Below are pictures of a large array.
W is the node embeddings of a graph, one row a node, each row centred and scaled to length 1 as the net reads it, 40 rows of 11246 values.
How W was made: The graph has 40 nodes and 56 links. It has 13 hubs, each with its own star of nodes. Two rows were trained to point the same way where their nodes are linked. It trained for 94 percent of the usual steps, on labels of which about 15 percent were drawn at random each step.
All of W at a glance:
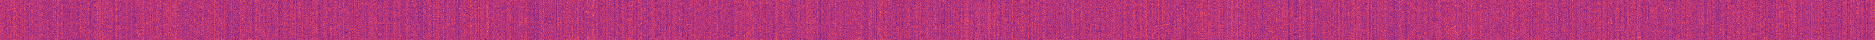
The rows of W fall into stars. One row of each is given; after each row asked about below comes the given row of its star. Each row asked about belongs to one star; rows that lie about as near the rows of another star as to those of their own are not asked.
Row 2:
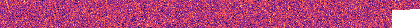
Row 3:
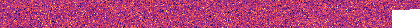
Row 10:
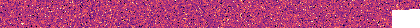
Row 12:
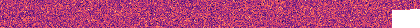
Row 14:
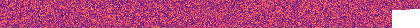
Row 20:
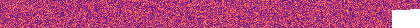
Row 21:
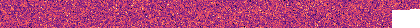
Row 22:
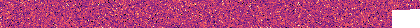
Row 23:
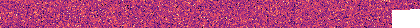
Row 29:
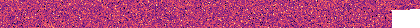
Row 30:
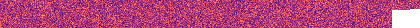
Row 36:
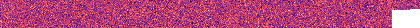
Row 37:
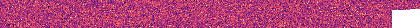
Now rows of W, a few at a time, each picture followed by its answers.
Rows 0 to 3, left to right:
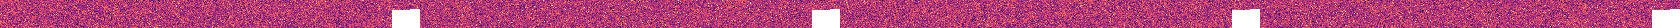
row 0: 29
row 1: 30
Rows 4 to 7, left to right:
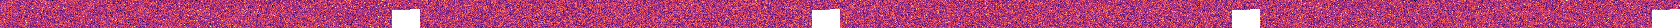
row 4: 36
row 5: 37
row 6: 22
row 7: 10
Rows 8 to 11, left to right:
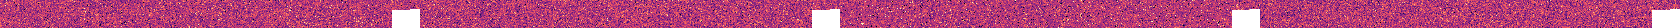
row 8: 30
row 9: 20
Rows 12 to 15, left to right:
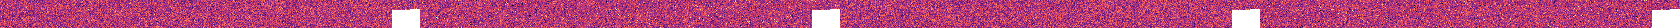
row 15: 21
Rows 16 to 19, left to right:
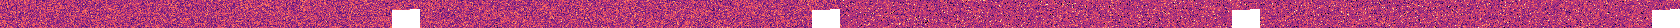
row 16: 10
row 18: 20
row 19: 14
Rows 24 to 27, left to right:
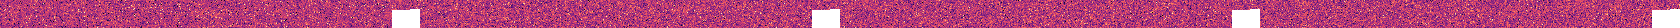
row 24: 14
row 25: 22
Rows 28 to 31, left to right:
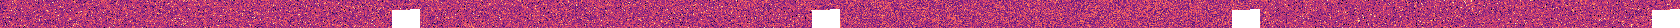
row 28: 20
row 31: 37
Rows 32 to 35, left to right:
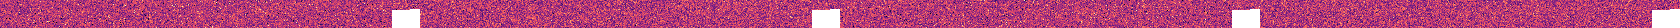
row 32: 37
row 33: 23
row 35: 21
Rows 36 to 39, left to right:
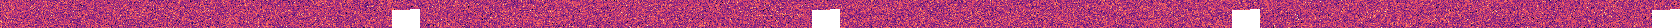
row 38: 3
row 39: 2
